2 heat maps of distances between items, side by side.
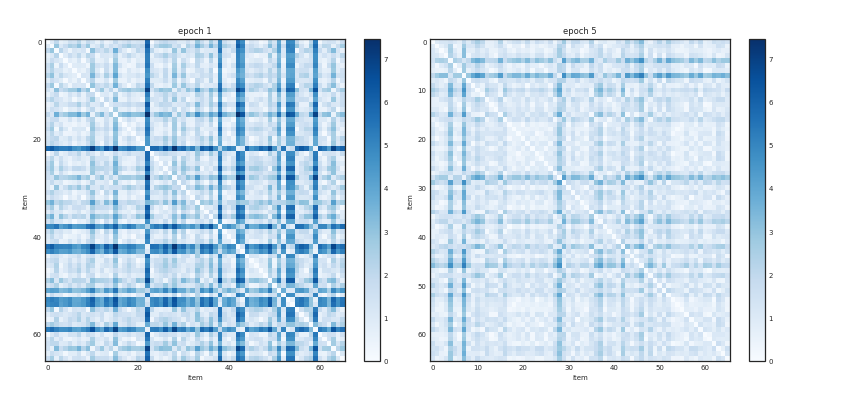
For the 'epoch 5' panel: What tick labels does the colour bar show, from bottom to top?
0, 1, 2, 3, 4, 5, 6, 7
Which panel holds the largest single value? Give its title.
epoch 1
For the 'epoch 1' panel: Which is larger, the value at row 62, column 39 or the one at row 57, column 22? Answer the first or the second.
the second
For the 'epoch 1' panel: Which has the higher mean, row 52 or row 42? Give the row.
42
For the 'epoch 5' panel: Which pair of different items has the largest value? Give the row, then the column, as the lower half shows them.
46, 7
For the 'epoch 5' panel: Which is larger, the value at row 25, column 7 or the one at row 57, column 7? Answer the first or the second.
the second
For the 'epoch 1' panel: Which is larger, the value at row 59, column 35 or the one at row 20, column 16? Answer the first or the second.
the first
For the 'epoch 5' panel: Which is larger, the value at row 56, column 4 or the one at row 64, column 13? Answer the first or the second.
the first
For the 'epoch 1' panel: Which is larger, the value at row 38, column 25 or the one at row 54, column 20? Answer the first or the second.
the first
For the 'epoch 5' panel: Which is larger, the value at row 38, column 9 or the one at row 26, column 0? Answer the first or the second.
the second
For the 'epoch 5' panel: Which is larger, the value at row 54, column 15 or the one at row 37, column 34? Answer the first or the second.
the second
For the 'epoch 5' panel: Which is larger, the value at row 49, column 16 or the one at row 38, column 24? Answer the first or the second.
the first
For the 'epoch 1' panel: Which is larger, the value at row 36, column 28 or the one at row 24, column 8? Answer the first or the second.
the first
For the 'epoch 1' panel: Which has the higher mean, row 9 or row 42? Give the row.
42
